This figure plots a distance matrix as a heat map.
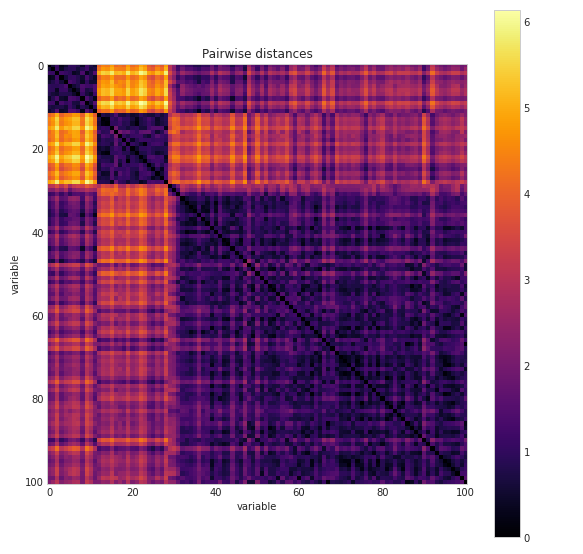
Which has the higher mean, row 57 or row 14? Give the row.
14
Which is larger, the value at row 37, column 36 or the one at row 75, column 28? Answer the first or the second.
the second
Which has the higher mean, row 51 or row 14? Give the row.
14
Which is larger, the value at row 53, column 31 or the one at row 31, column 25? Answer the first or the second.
the second
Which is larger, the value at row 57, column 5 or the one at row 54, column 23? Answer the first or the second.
the second
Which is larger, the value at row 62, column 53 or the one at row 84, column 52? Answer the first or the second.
the second
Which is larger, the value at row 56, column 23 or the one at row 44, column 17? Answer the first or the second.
the second
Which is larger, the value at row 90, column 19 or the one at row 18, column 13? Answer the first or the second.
the first
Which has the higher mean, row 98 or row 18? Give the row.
18
